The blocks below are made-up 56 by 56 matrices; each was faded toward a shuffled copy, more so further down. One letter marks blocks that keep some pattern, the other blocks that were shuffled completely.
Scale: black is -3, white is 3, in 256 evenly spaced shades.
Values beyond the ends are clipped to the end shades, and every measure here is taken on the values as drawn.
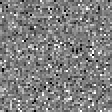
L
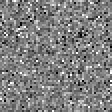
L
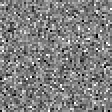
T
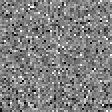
L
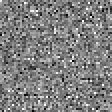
L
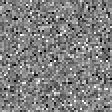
T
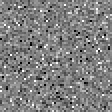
T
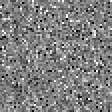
L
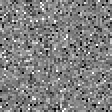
T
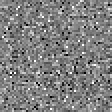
L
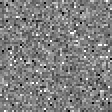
T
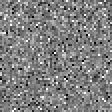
T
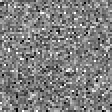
L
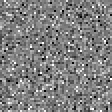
L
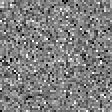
L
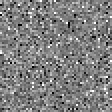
L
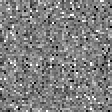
L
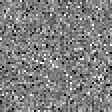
L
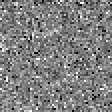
T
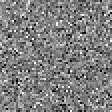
L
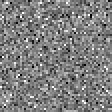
L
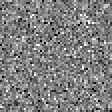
T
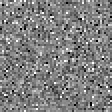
L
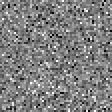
T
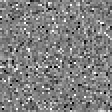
L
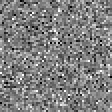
L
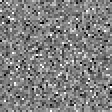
T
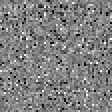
L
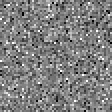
T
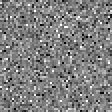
L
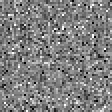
T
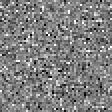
L
